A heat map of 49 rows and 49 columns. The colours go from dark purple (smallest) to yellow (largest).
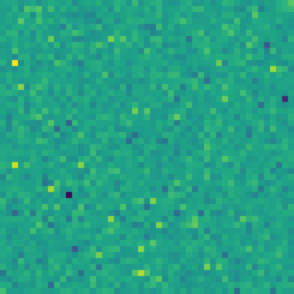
Average level on the scale: 60%. Slope: none. Grain: fine. Stripes: none. Seam: none. Odd rows or columns: none. Histogram: heavy tails on both sides.
